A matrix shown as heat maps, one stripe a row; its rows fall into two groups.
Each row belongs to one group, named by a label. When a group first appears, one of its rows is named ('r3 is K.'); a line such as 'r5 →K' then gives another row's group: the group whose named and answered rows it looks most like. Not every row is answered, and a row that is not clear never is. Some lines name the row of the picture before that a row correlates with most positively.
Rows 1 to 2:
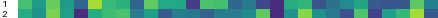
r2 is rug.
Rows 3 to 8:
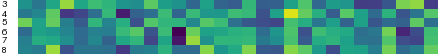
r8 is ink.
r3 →rug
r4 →ink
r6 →ink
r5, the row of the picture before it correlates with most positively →1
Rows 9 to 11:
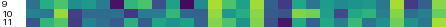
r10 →ink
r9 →ink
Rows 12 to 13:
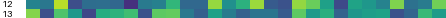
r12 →ink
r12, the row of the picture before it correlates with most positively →10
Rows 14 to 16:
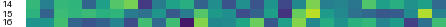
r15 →rug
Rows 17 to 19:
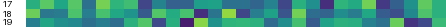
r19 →ink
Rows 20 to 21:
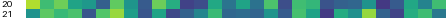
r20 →rug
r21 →rug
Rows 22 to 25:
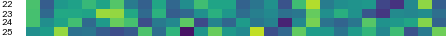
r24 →rug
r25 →ink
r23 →rug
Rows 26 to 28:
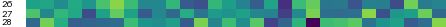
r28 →ink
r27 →rug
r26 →rug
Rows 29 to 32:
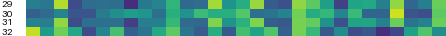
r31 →ink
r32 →rug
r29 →ink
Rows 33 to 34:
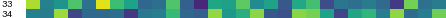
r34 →ink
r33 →rug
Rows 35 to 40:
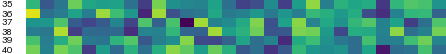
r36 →rug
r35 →rug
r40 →rug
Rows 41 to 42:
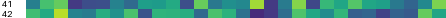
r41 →ink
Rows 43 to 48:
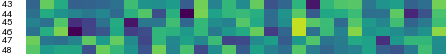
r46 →ink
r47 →rug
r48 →rug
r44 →ink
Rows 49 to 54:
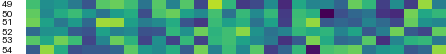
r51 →rug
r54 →ink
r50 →rug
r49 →rug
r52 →ink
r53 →rug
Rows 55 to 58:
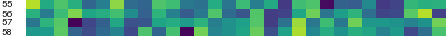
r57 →ink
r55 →rug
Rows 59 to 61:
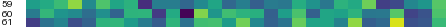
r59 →rug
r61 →ink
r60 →ink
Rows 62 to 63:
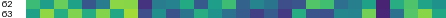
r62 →rug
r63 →rug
